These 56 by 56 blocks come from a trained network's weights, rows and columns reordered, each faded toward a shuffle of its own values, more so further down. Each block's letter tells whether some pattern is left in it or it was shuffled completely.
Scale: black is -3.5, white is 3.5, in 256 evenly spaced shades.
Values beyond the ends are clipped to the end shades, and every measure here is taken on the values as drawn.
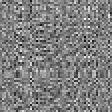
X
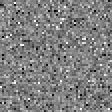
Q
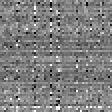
X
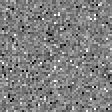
Q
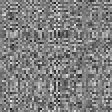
X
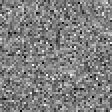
Q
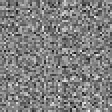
X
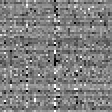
X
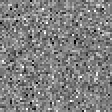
Q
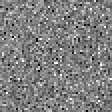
Q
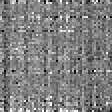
X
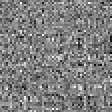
X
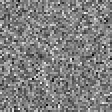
Q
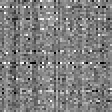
X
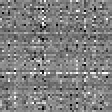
X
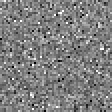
Q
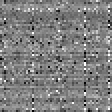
X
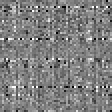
X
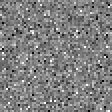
Q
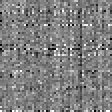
X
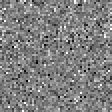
Q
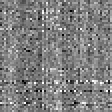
X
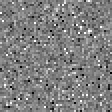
Q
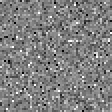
Q
